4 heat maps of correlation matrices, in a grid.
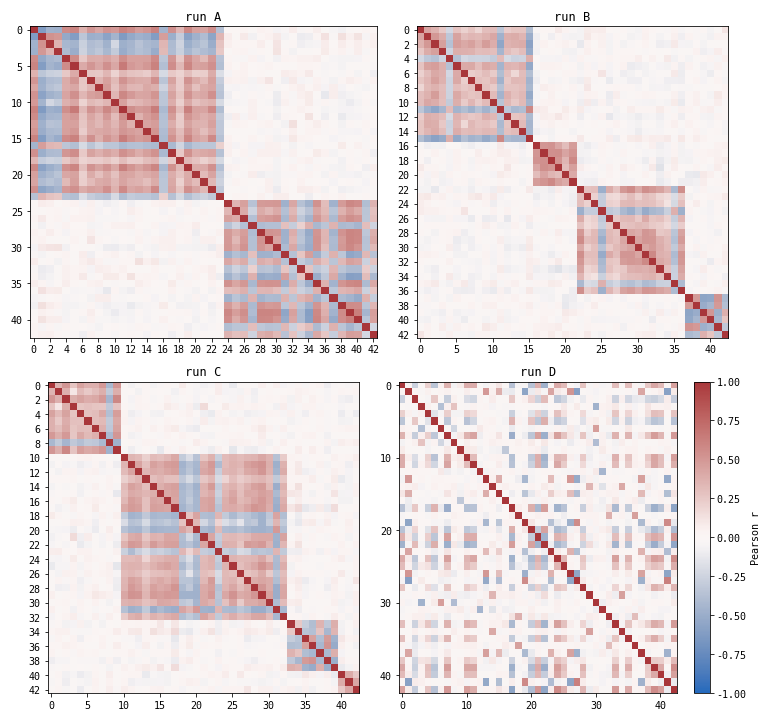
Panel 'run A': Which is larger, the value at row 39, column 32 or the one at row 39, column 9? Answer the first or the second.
the first
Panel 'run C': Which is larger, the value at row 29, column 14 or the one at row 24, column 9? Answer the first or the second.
the first
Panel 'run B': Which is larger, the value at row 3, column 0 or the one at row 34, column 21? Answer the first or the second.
the first
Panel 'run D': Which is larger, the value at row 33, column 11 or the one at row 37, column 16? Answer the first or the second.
the first
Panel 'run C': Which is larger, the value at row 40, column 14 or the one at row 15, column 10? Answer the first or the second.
the second
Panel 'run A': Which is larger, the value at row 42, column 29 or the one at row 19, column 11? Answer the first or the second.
the second
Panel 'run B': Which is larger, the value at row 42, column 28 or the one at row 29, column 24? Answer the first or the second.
the second
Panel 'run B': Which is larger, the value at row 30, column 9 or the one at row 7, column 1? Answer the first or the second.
the second
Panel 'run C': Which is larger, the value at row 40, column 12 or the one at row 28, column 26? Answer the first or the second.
the second
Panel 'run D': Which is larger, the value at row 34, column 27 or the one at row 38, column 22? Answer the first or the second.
the first
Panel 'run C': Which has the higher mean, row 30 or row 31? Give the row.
30
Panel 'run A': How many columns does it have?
43
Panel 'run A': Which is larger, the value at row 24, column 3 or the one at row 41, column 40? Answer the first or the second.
the first
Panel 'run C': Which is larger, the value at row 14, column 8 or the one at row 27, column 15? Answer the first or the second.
the second
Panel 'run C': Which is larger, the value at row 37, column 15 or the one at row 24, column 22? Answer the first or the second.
the second
